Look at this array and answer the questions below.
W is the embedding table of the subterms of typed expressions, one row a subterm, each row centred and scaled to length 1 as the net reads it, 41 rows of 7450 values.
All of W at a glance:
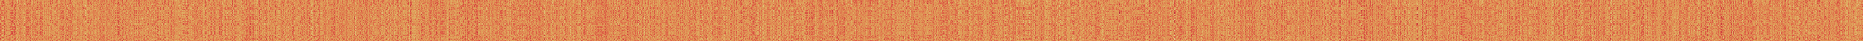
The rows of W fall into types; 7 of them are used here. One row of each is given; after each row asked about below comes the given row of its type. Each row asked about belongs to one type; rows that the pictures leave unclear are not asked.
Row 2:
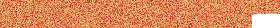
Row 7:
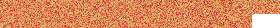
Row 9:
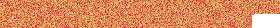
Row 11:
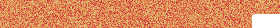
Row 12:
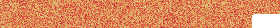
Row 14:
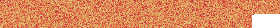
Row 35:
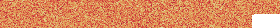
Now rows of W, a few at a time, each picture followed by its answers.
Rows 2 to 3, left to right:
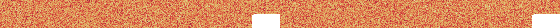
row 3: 12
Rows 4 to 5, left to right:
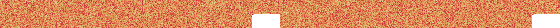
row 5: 2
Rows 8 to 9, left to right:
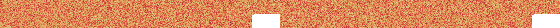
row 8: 7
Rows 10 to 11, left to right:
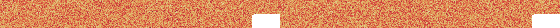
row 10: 12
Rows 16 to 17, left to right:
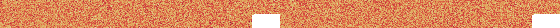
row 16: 7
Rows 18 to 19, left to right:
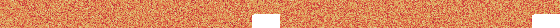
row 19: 9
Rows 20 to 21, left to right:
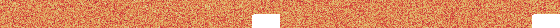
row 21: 2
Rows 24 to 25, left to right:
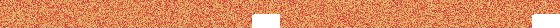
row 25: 14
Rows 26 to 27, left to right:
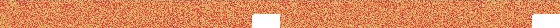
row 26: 12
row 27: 12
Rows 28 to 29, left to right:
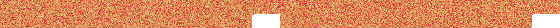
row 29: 12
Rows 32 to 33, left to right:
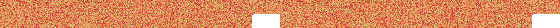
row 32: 2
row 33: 2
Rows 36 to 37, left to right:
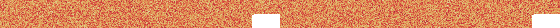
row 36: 11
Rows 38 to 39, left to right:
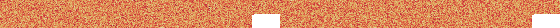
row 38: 14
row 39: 9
